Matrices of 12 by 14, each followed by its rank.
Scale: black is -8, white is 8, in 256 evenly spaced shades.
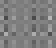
one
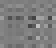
two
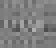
two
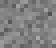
full rank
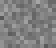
full rank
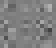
two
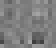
two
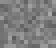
full rank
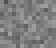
full rank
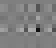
one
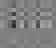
one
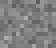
full rank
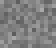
full rank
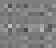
two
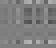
one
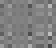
one
